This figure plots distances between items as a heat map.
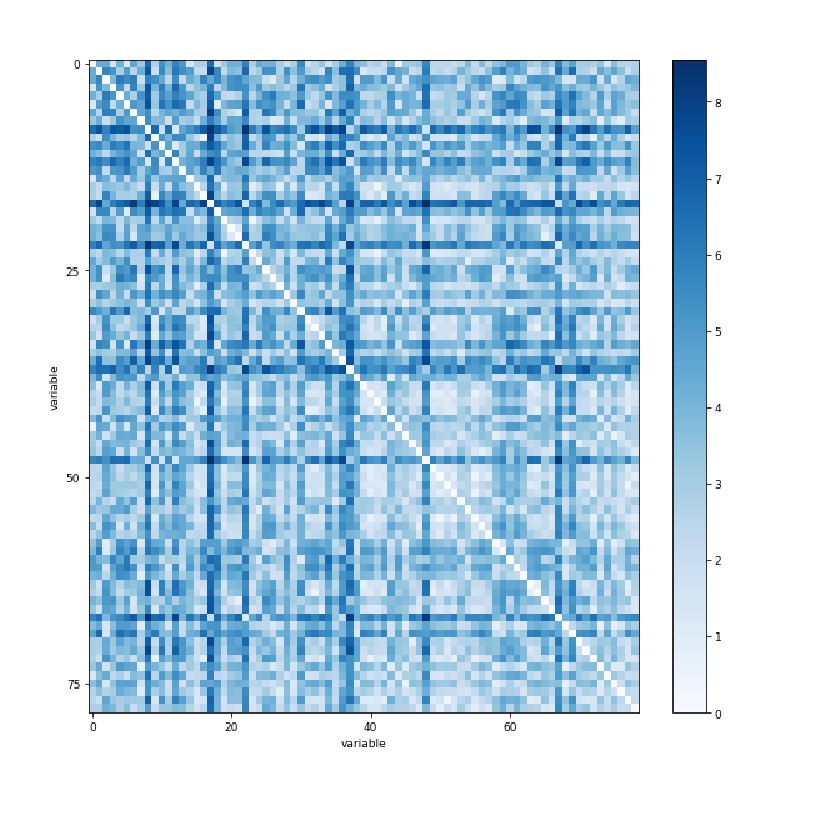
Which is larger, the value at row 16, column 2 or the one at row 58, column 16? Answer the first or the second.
the first
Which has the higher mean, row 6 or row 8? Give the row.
8
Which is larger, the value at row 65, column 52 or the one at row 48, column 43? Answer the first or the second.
the second
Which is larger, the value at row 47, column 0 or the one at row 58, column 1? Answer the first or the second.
the second
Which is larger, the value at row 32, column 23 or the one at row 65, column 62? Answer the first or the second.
the second
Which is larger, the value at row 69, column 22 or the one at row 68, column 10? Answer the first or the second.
the first
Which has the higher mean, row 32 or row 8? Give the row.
8
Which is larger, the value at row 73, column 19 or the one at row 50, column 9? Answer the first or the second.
the first
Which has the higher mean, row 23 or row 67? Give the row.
67
